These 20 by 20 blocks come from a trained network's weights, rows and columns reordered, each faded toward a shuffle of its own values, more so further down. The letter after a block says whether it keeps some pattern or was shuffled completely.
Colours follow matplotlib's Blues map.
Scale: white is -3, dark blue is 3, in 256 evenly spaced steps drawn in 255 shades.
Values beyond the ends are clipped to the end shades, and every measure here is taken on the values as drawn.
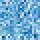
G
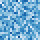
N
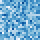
N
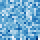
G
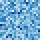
N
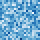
N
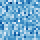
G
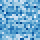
G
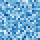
N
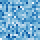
N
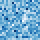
N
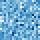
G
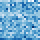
G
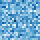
G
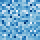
G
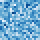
N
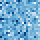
N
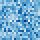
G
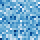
G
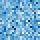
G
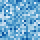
N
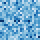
G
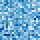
N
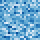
N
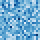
G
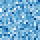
N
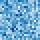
N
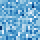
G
